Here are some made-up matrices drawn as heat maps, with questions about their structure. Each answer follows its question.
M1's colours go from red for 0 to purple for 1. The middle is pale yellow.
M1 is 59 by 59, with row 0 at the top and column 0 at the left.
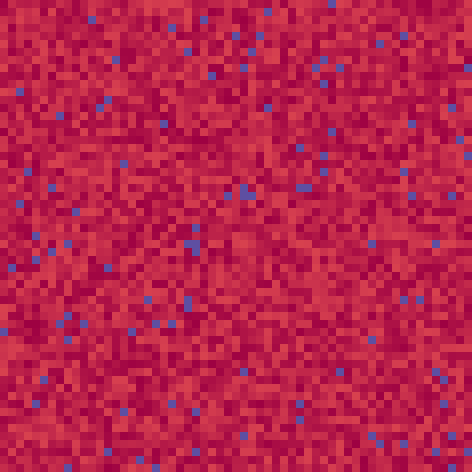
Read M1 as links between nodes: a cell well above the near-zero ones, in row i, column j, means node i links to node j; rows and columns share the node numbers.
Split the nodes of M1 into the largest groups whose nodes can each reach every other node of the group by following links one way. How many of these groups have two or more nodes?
5
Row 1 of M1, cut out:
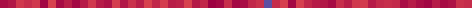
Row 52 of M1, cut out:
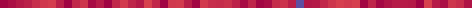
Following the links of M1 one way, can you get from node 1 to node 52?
yes
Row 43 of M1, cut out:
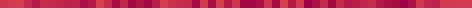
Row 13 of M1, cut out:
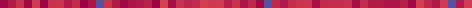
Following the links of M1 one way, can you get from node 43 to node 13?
no
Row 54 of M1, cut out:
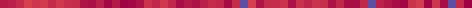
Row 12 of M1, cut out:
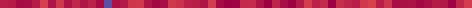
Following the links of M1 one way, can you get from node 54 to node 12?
yes
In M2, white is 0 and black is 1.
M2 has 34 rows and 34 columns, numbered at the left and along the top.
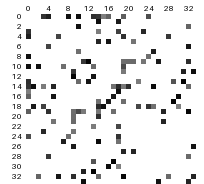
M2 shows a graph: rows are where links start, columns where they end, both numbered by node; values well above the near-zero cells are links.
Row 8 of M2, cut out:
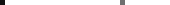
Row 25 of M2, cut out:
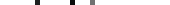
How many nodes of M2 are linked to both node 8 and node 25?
0
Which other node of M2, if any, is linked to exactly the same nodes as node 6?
node 28
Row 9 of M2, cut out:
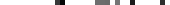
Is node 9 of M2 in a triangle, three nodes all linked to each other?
yes
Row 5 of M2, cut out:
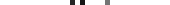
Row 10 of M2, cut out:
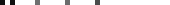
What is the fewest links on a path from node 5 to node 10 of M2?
3
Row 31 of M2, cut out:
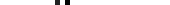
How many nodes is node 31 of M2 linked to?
2
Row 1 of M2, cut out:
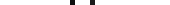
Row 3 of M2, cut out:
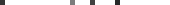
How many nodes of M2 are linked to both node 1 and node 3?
2
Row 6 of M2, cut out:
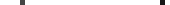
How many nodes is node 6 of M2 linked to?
2
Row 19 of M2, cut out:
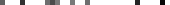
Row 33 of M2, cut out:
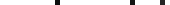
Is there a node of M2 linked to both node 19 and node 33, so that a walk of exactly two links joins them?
yes
